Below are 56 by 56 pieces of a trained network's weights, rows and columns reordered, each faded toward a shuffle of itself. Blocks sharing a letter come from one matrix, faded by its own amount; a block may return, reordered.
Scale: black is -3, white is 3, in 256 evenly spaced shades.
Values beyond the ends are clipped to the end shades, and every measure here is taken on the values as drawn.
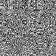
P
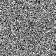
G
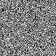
G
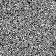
G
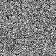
G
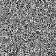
P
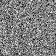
G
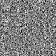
P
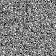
G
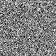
G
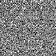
P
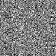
P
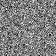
G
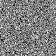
G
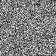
G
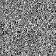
P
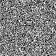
G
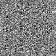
P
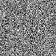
P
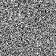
G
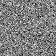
G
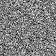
G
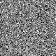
P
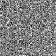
P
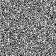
G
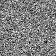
G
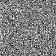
G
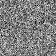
G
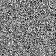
G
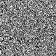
G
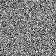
G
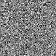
P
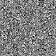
P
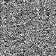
P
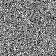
G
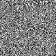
P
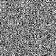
P
